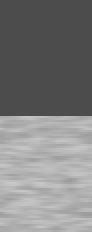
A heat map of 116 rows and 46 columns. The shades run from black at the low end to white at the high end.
It is made of 2 by 1 panels. Panel 1,1: low, flat. Panel 2,1: high, streaked across, faint in contrast.
